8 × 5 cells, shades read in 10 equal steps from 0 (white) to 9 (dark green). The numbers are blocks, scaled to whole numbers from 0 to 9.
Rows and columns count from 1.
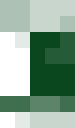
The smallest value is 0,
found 8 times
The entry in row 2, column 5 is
3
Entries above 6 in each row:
0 0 3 3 3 3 3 0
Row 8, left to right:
0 1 2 2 2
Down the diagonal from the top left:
3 3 9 8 9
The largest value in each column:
7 7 9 9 9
